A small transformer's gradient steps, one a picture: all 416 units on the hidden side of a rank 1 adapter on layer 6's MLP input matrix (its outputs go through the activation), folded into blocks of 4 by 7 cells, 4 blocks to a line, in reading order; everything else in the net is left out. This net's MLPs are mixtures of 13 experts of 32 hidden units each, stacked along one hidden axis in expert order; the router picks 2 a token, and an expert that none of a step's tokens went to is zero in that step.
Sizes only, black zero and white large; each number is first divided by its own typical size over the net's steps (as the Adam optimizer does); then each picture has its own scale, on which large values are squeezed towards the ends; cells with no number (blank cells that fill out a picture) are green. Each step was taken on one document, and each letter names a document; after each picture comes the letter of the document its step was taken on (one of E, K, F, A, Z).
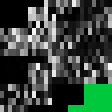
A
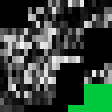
A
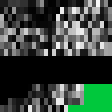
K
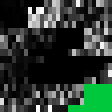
K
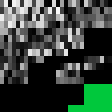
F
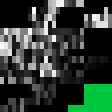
A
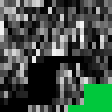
F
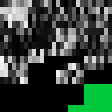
F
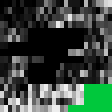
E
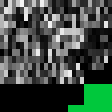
F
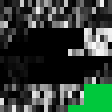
K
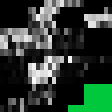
A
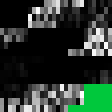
K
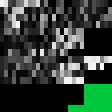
F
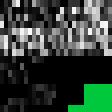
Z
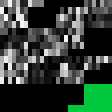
F
